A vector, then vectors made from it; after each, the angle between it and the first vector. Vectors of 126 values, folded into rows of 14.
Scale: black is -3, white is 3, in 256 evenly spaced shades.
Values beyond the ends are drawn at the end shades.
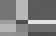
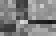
nearly opposite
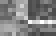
nearly parallel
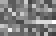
partly aligned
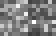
partly aligned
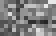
partly opposed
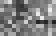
partly opposed
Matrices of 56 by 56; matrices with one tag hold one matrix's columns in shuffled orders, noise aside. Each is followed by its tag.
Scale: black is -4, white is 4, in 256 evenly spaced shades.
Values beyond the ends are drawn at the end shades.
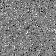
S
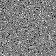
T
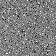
T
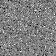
S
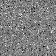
S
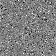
T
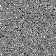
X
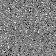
S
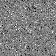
S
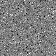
T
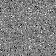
S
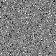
T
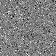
T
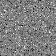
S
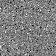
S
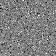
T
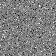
X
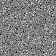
T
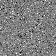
T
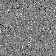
S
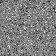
S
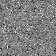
S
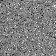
X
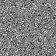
X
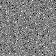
T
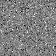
S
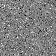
X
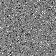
T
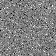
X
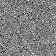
T
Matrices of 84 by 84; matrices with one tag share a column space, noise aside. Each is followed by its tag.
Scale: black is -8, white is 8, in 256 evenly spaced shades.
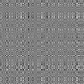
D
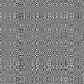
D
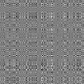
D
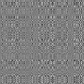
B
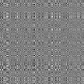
D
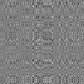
B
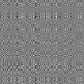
D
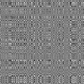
B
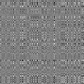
B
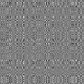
B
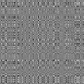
B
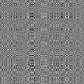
D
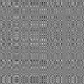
B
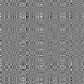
D
